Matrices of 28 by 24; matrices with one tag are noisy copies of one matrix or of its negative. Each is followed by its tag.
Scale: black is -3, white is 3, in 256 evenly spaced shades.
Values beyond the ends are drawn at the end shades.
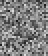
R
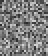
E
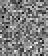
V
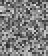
R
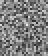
E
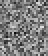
V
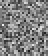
V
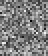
R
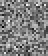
R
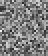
R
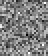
R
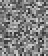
V
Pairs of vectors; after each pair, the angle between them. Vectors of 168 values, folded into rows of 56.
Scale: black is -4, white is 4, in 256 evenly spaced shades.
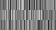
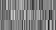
partly aligned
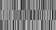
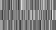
nearly opposite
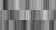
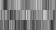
nearly parallel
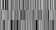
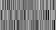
partly aligned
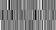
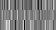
partly opposed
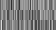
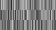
partly aligned
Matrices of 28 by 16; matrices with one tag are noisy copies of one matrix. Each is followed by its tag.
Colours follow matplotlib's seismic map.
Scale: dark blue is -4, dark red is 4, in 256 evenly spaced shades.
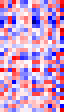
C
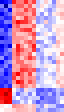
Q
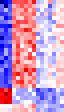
Q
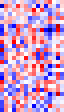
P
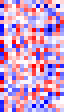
P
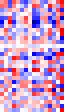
C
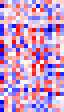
P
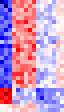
Q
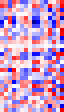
C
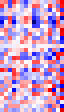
C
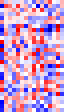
P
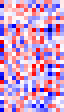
P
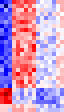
Q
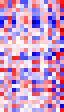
C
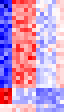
Q
